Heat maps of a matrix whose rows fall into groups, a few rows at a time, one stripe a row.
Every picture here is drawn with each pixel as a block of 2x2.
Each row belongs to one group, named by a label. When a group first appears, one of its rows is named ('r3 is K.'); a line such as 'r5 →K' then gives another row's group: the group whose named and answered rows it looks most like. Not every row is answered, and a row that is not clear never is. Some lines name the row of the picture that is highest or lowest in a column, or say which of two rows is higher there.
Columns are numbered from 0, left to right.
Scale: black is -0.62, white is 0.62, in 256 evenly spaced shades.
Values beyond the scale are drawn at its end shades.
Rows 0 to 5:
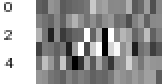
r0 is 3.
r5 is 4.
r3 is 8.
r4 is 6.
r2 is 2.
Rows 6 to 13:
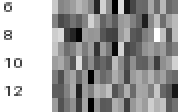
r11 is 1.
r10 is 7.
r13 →1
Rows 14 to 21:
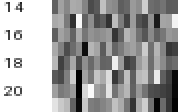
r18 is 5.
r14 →6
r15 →7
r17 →8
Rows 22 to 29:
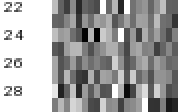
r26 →5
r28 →5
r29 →6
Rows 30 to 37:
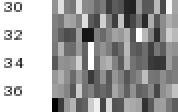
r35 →6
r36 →7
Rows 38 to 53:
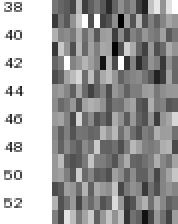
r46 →7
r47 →2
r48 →4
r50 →7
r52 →5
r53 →3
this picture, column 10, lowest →41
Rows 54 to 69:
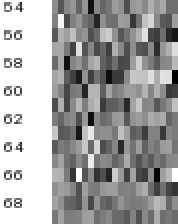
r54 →1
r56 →6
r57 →7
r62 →1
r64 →4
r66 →7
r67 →6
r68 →1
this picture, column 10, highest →66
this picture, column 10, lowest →59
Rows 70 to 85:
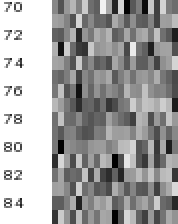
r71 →7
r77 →4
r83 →7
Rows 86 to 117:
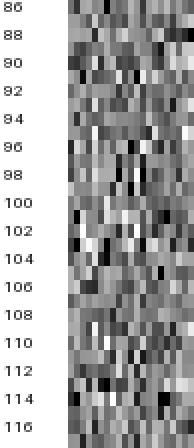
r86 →1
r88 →6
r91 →2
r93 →7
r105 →3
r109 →7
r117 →2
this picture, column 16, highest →113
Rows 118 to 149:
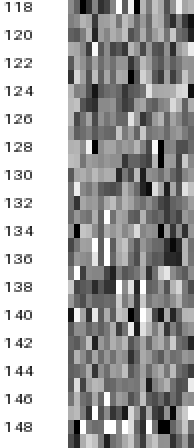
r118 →2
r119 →6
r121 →7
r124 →4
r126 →5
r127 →2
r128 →3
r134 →3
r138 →2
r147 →7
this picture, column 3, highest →128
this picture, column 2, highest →148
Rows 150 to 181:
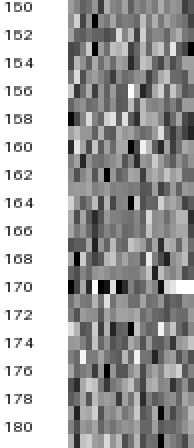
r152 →2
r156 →5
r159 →6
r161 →2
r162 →1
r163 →3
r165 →4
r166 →4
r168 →4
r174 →7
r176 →1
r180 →3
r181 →3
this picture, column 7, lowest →173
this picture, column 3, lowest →170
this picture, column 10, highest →156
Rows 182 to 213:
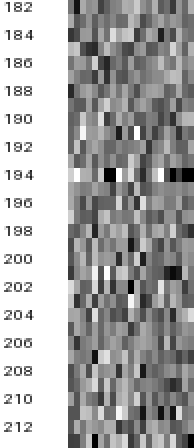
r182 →3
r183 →5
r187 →1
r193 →5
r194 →6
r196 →2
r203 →5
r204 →7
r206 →3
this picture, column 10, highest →203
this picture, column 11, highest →191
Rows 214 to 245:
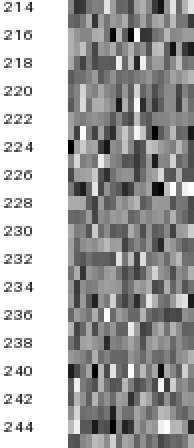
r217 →6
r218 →2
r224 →6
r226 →6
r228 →6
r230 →7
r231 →3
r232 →2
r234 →3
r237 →5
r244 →4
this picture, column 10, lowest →216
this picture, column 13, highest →235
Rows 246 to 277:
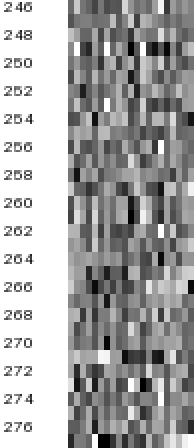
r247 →8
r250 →8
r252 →2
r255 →3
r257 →5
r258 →3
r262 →8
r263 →7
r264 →3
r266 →4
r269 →5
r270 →1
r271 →3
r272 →4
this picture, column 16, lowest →249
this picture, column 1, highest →249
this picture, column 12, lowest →273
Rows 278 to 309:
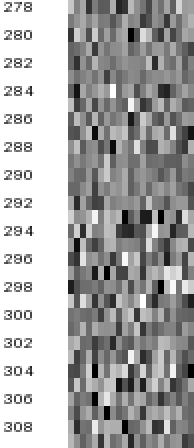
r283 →1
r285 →5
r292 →4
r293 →3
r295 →4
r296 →3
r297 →1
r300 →8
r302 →4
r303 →5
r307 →1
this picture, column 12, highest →299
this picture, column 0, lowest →298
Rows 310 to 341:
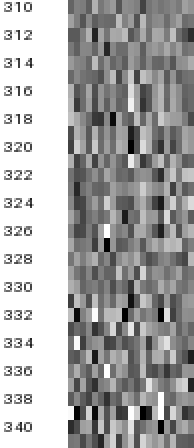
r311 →2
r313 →1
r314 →7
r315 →8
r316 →5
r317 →5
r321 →5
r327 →1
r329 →2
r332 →3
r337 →4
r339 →5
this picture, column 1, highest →334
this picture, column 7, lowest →318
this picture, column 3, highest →339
